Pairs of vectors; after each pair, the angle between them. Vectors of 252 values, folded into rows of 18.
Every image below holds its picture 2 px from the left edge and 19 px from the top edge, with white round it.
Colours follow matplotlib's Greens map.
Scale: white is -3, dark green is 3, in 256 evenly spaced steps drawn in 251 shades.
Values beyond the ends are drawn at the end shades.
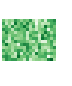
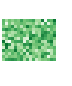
partly aligned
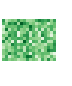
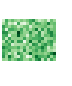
nearly opposite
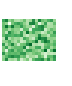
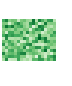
nearly parallel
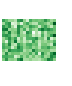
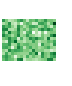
nearly parallel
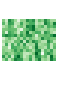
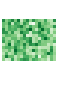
orthogonal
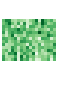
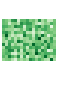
partly opposed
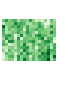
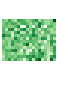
orthogonal
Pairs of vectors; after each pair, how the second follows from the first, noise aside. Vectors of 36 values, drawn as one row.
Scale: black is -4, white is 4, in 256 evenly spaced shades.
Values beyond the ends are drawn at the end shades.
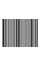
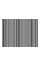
shrunk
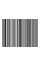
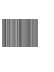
shrunk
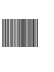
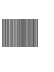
shrunk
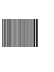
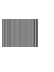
shrunk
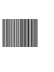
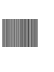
shrunk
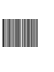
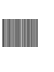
shrunk
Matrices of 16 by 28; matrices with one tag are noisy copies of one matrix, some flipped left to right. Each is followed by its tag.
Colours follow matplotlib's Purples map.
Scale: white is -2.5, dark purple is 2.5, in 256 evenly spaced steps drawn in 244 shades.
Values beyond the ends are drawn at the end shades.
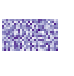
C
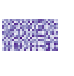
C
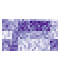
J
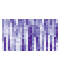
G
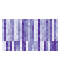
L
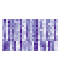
L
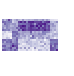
J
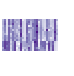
L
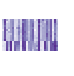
L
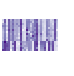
L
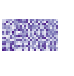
C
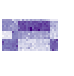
J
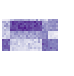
J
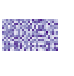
C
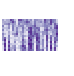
G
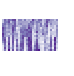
G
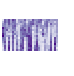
G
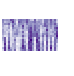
G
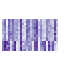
L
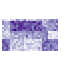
J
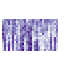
G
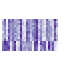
L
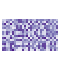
C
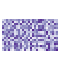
C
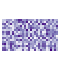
C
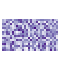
C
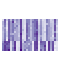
L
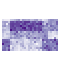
J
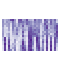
G
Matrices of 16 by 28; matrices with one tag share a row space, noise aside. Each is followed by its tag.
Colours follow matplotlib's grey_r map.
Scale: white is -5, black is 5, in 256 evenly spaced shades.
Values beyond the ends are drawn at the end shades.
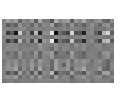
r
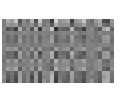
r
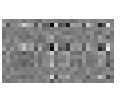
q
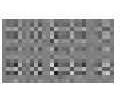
r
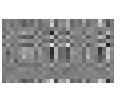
q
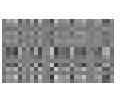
r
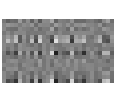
r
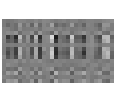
r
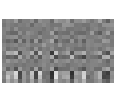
r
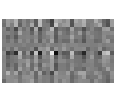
r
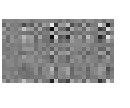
q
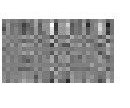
q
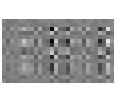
q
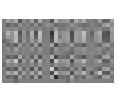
r
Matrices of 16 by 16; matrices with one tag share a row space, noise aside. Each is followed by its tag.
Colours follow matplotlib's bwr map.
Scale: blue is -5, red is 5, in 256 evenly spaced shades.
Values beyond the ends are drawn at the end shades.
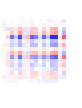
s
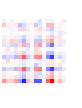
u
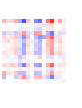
u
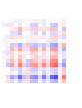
s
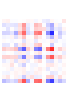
u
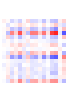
s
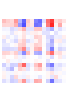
u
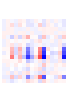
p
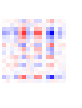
u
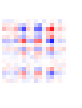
u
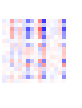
p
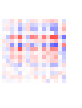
s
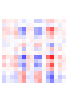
u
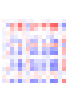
s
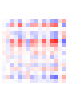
s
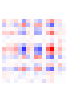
u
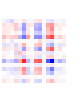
u
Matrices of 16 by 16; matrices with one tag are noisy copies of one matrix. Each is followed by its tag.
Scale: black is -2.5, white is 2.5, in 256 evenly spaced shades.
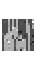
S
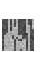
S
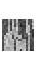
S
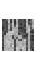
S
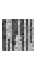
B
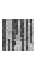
B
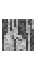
S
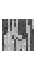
S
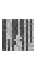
B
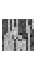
S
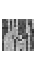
S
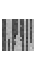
B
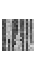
B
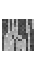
S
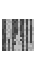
B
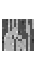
S
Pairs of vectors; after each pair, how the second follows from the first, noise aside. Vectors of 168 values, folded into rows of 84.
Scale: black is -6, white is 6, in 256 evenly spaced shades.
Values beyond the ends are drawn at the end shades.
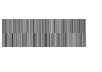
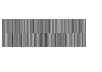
sign-scrambled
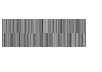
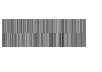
shuffled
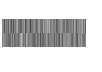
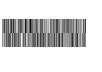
scaled up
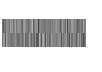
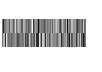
scaled up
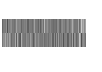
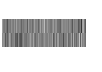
sign-scrambled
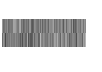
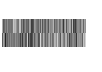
scaled up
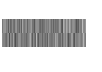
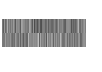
shuffled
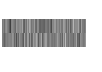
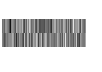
scaled up
